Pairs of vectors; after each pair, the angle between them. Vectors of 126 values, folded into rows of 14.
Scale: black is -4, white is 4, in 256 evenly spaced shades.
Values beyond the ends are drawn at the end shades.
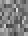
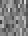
orthogonal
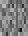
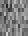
partly opposed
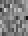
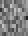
nearly parallel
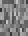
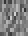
partly aligned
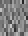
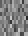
nearly parallel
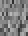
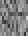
partly opposed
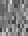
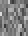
orthogonal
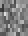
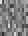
partly aligned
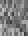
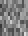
nearly opposite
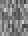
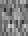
nearly opposite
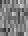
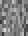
partly opposed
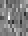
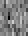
nearly opposite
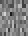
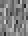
partly aligned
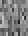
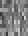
nearly opposite
